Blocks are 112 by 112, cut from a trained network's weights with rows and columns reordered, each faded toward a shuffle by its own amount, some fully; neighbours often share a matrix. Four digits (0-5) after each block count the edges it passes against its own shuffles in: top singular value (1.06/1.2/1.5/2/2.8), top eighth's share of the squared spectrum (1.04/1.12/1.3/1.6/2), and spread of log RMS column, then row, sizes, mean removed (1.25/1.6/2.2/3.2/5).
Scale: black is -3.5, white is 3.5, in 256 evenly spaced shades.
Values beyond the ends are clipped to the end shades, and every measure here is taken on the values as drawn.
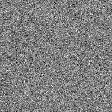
3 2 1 1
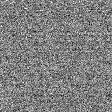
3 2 0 0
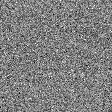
1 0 0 0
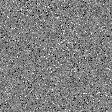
2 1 0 1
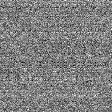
4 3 0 2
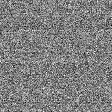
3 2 0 0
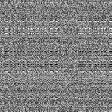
5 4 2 3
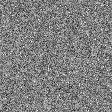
0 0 0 0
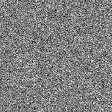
3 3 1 1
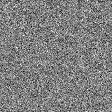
1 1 0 0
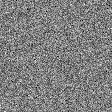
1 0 0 0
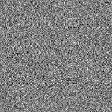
4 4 1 2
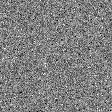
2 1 0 0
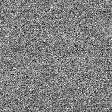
2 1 0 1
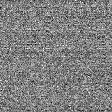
3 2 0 1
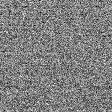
2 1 0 0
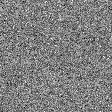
0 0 0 0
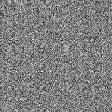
4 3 0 1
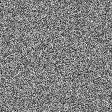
0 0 0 0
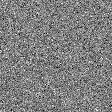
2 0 0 0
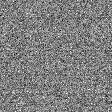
2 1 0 0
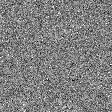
0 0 0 0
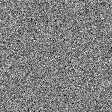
0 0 0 0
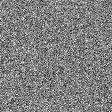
2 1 0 0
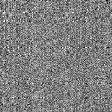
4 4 1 2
